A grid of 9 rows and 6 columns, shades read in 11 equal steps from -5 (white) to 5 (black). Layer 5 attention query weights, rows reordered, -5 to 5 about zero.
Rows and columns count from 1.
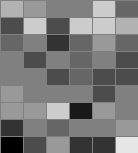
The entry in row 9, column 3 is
-1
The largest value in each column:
5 2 3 4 3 2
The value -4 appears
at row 9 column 6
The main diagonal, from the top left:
-2 -3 3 1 2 0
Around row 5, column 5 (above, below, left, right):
0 2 1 2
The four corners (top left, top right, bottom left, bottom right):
-2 1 5 -4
